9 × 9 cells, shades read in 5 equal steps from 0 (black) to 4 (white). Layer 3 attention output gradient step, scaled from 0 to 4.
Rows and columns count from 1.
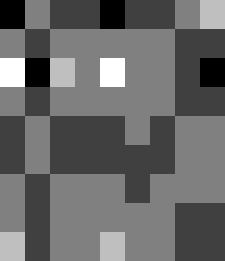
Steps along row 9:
down up same up down same down same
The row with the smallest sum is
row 1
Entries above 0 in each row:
7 9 7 9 9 9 9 9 9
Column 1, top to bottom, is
0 2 4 2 1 1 2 2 3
